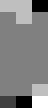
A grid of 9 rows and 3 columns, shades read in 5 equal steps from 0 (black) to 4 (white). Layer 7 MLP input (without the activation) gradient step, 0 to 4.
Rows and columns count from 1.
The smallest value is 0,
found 2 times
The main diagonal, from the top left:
3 3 2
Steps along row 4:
same same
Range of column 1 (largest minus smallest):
2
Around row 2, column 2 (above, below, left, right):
3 2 2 2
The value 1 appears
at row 9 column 1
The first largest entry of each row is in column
1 2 1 1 1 1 1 3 3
